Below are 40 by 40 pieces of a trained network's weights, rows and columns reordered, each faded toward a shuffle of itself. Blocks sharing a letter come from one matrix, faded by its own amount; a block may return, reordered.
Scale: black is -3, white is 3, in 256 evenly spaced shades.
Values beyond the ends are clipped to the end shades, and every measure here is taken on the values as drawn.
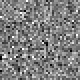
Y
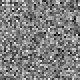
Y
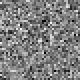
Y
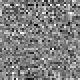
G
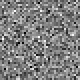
Y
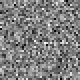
Y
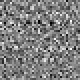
G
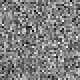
Y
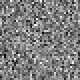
Y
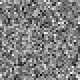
Y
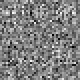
G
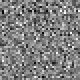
G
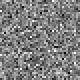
Y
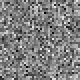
Y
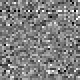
G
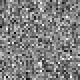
Y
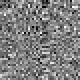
G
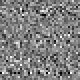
G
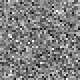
Y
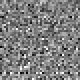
G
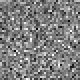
Y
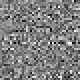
G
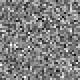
Y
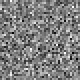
Y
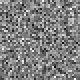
Y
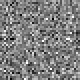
G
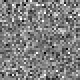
Y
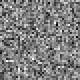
Y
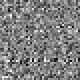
G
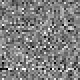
G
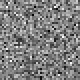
Y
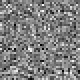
G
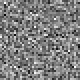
Y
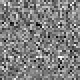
G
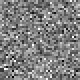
Y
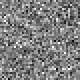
Y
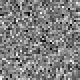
Y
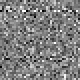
G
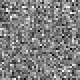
Y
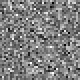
Y
